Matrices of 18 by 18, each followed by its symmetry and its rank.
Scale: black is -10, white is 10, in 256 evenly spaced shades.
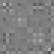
symmetric, rank three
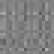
neither, rank two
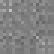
symmetric, rank three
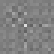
symmetric, rank three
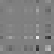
symmetric, rank one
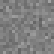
neither, full rank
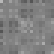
symmetric, rank three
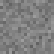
neither, full rank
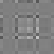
symmetric, rank one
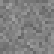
neither, full rank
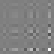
symmetric, rank one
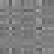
neither, rank two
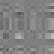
neither, rank two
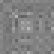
symmetric, rank three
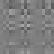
neither, rank two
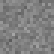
neither, full rank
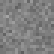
neither, full rank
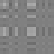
symmetric, rank one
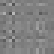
neither, rank two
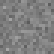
neither, full rank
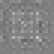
symmetric, rank three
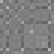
symmetric, rank three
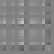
symmetric, rank one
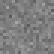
neither, full rank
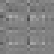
neither, rank two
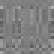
neither, rank two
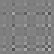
symmetric, rank one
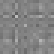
symmetric, rank three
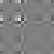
symmetric, rank one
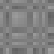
symmetric, rank one
